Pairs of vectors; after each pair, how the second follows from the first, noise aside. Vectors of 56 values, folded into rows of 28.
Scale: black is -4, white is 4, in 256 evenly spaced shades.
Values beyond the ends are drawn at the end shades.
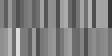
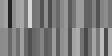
wrapped around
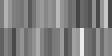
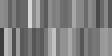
reversed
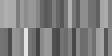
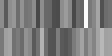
reversed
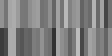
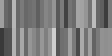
sign-scrambled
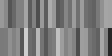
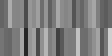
negated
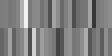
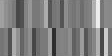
wrapped around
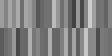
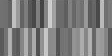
wrapped around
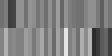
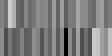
negated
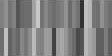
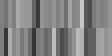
negated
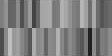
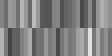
negated
